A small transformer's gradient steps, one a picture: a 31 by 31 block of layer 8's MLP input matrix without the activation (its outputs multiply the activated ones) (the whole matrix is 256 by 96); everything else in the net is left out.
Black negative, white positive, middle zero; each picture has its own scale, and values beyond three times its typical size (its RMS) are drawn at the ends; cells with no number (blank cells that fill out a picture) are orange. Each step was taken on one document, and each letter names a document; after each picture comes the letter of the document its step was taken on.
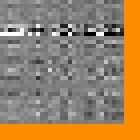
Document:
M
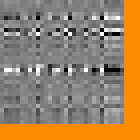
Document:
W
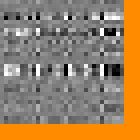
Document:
W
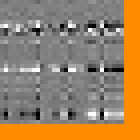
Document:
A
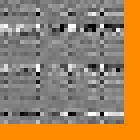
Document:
A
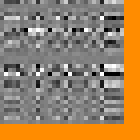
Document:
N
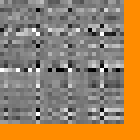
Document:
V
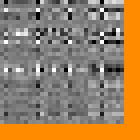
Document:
V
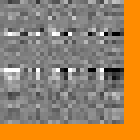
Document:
M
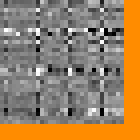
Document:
V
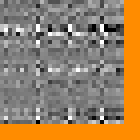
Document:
V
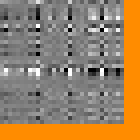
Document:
V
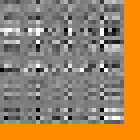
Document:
N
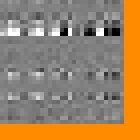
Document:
M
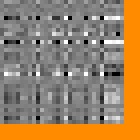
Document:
W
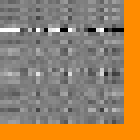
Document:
M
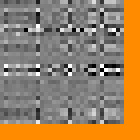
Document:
A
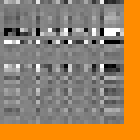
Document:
W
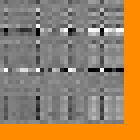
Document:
A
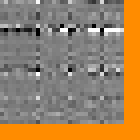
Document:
A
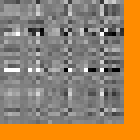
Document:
N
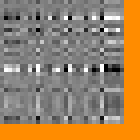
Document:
W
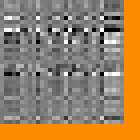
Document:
W
